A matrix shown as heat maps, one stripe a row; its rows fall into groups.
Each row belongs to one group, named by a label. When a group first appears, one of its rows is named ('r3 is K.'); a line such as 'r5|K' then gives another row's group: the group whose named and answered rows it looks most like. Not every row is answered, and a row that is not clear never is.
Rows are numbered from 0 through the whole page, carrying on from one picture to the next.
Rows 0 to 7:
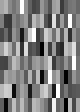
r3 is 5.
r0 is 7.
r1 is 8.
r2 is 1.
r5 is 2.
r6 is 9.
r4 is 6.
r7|8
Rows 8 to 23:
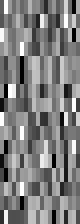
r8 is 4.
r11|7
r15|6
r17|7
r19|6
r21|7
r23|6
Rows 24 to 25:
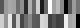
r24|2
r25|5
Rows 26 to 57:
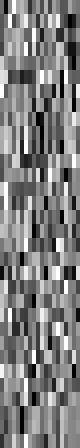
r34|5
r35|5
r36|5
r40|4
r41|5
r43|9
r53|9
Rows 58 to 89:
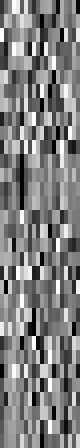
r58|6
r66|1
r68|9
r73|7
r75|9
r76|5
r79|7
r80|5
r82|1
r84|6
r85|2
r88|2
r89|8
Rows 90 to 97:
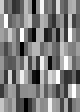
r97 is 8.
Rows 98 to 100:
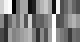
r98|9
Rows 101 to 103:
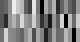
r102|8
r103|4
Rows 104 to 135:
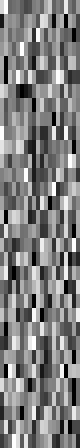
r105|6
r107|7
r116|9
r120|4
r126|8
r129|4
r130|8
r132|4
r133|1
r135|6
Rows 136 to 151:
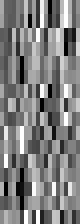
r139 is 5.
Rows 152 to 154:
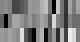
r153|8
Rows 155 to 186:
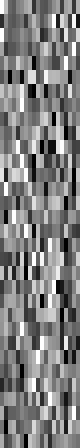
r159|5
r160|1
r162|7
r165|9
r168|4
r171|5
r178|7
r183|2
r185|8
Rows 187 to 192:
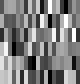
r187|2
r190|4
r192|5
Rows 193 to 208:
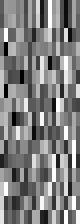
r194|2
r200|9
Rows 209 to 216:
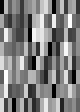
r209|6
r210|8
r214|4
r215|9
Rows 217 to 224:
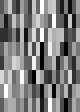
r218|8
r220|2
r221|4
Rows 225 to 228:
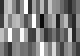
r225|9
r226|4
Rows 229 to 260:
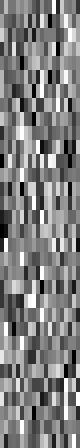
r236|1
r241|7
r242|1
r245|6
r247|7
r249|4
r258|5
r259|7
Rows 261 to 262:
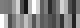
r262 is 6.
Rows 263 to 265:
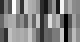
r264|2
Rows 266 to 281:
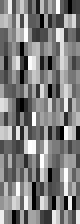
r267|5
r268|9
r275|5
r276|1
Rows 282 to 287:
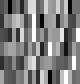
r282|1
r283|4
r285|2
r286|1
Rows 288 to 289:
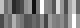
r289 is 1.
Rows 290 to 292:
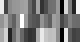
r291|7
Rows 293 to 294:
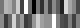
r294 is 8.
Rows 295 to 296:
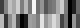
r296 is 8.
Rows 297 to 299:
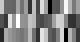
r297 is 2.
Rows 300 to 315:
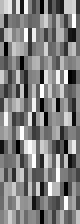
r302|9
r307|4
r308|4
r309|7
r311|1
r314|5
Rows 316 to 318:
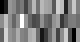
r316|6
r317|7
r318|4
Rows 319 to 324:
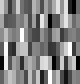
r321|7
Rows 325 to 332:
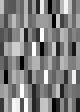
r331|7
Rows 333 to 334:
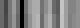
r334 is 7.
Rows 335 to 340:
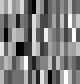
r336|8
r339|9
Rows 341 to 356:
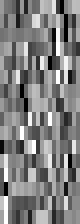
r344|9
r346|1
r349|2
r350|7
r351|1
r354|8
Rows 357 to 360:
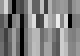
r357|4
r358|1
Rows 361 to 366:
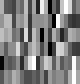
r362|9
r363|5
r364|9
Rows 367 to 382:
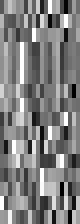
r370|7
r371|7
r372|7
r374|7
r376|2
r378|9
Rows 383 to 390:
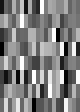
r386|6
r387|7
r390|5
